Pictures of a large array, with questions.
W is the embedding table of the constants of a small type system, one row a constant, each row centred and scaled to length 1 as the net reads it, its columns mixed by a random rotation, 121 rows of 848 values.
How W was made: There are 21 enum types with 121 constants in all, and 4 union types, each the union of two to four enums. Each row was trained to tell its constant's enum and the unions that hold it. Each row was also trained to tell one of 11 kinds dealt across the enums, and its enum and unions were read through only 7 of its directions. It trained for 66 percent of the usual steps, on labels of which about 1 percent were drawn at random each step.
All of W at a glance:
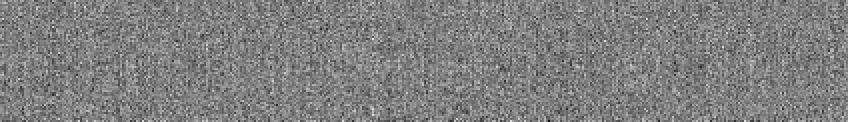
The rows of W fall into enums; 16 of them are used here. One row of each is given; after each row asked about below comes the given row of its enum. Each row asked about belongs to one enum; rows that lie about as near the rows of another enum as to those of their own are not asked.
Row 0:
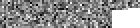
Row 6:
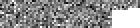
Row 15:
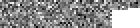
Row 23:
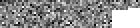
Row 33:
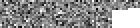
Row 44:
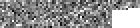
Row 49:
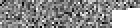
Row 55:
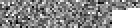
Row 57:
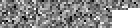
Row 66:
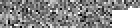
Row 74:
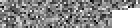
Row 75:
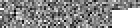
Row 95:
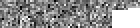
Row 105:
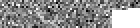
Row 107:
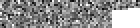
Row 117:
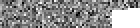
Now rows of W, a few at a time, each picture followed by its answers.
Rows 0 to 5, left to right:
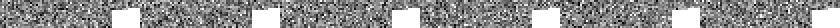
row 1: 57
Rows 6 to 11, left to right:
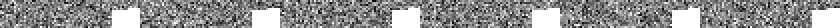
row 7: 105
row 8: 75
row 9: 6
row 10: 66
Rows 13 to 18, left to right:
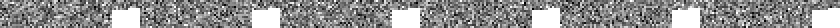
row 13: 15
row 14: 15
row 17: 23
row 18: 44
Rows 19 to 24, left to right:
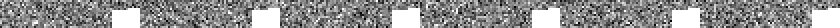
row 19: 105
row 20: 23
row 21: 15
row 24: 6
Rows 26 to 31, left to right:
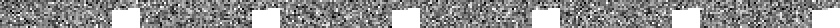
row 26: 23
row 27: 0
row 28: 44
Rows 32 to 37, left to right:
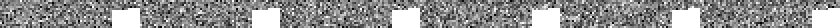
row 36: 57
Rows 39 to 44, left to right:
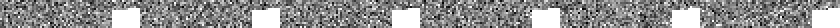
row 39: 55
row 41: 117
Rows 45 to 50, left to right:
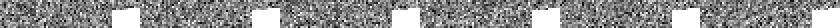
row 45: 49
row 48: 44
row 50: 55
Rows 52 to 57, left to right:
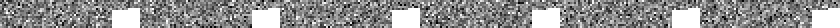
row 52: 33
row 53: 33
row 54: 75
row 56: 74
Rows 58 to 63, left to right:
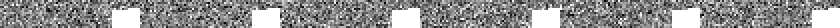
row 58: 74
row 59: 6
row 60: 105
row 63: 105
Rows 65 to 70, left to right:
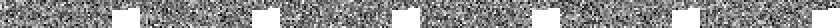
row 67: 57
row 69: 23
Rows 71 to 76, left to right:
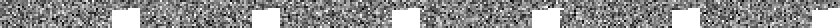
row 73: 55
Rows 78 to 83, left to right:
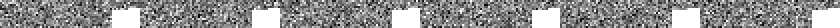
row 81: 33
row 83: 33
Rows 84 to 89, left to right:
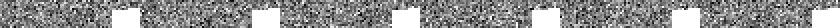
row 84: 57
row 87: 0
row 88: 6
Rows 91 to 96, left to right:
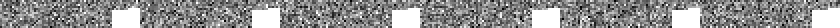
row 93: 44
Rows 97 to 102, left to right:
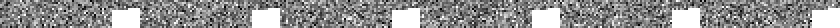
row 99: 0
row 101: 105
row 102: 23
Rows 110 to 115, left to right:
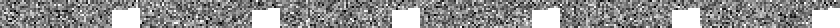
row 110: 74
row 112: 74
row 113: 55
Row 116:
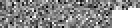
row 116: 0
